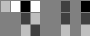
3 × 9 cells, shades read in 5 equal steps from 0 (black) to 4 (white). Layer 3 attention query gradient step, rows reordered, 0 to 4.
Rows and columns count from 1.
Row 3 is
2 2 3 1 2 2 3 2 3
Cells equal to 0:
2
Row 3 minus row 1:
-1 -2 3 -3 0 0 2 0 3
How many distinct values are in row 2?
3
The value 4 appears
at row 1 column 2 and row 1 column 4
